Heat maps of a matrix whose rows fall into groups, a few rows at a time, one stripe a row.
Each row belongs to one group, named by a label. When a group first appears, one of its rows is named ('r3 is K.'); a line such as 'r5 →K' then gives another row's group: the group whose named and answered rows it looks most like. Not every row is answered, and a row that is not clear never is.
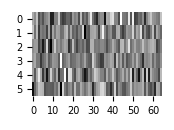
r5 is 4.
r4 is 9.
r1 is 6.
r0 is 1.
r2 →1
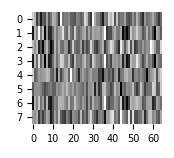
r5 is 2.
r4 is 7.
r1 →4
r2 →1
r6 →4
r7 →1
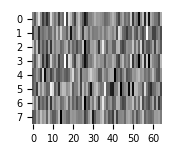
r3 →9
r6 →6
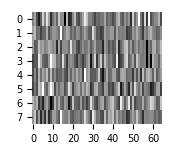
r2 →7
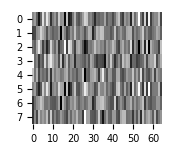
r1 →4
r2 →9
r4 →6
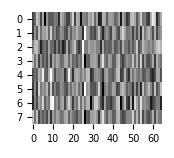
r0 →2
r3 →6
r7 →6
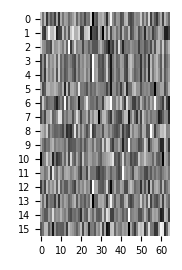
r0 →6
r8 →7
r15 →2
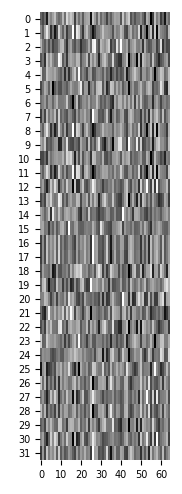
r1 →9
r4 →7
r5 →2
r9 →1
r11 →9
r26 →6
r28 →6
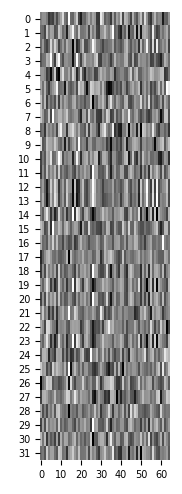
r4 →1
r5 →7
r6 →6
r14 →9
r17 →4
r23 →9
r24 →7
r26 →4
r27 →4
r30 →6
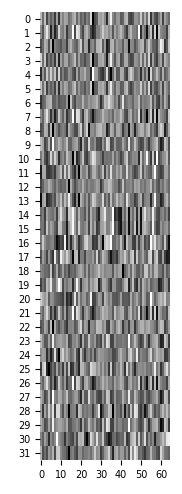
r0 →6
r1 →9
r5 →6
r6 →4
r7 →9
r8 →2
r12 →4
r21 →9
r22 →2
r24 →1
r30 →7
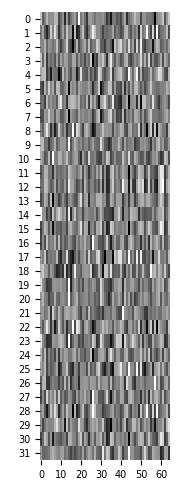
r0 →7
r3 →6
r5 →4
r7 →4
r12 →2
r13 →2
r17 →1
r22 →9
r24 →6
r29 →7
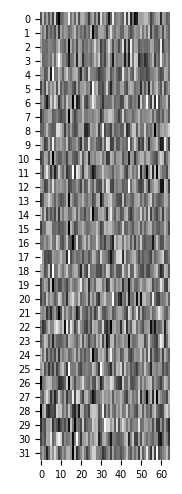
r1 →6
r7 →4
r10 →2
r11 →9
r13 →4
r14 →6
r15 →4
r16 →1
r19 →2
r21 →1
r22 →7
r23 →2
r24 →6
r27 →9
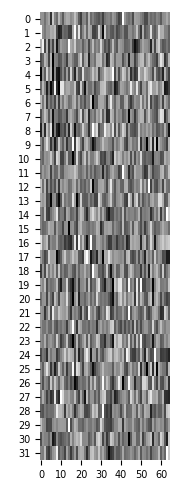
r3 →2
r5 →1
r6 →6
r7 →2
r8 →4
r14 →7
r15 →4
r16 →7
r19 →1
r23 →1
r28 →7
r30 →2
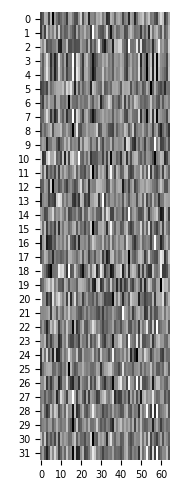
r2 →1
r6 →4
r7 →9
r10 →7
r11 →6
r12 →2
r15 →6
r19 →4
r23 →1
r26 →1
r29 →1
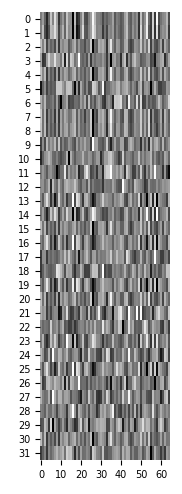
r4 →6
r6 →1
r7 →6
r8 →6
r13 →9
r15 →6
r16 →9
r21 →1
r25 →9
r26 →7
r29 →2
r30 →6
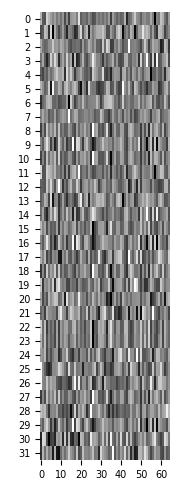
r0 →7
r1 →2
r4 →7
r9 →9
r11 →7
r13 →2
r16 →9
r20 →7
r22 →6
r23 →6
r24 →1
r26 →7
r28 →7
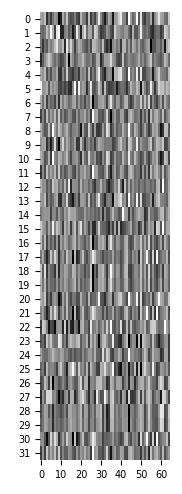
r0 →1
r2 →7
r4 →1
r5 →7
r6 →6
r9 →1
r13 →1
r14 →2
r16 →6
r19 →6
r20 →1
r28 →2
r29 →2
